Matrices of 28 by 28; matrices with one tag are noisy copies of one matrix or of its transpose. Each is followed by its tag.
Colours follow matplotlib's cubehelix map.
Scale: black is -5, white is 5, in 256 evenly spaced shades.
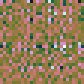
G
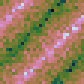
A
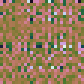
G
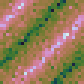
A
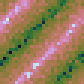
A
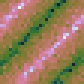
A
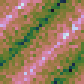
A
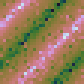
A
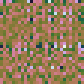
G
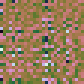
G
